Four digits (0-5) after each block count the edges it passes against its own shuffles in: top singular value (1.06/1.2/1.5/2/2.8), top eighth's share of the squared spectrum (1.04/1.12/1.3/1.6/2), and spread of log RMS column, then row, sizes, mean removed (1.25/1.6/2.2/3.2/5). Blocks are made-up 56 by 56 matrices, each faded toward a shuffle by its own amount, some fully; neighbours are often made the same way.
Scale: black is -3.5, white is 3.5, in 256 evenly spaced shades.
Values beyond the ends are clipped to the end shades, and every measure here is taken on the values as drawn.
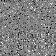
3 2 0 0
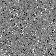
1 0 0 0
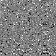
3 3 1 1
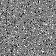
0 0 0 0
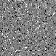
3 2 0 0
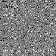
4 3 1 1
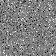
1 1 0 0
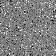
0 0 0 0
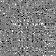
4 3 1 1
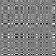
5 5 4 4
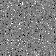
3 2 1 0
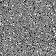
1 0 0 0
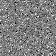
0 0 0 0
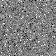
0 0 0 0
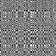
5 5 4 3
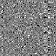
4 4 2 2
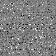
1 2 0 2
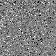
1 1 0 1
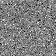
0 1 0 0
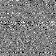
1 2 0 3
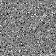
0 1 0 2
